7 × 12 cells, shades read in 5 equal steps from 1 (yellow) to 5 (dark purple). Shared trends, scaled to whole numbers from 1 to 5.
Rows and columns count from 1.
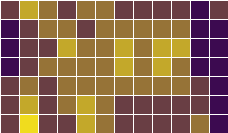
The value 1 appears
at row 7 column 2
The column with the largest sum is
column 12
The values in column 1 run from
4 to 5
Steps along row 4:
down down same same same down up down up up same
